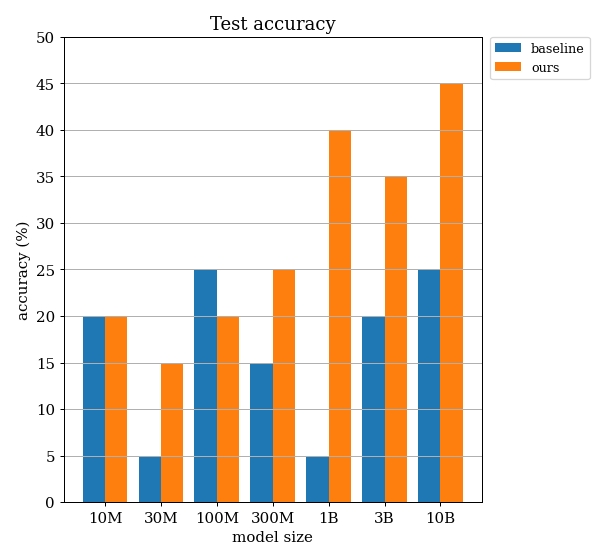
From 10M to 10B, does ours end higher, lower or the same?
higher
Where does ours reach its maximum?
10B
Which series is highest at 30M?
ours
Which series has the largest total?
ours
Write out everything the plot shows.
Title: Test accuracy
x-axis: model size, ticks 10M 30M 100M 300M 1B 3B 10B
y-axis: accuracy (%), ticks 0 5 10 15 20 25 30 35 40 45 50
Legend: baseline, ours
Values:
baseline: 20 5 25 15 5 20 25
ours: 20 15 20 25 40 35 45
